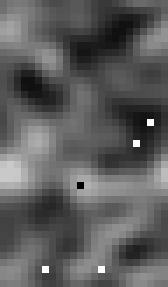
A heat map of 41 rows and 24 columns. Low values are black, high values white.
The texture is blotchy. The middle right is the roughest part. The middle left is the ninth with the highest average. Five lone cells stand out: four far higher and one far lower than their neighbours.
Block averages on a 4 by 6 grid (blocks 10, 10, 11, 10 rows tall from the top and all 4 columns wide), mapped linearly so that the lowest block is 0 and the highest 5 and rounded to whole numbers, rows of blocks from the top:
4 3 1 0 0 3 | 2 2 2 2 1 1 | 5 3 3 3 3 3 | 3 2 2 4 3 2
